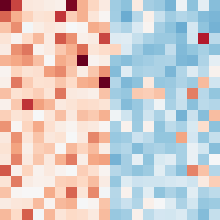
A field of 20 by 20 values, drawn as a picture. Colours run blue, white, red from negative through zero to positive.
The left part is higher, up to a seam about 50% of the way across. The ninth with the highest average is the top left. The ninth with the lowest average is the top right.
